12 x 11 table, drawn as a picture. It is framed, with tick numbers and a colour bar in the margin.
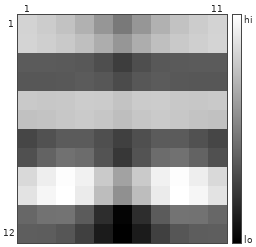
The bottom middle is the ninth with the lowest average. Stripes running across repeat 3 times from top to bottom. The left and right halves mirror each other. The bottom middle is the roughest part.
